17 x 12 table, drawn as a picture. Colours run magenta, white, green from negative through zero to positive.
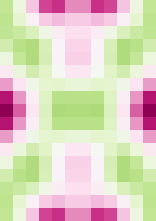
Calmest part: centre. Ninth with the highest average: centre. Slope: none. Mirror symmetry: left to right and top to bottom. Grain: blotchy.
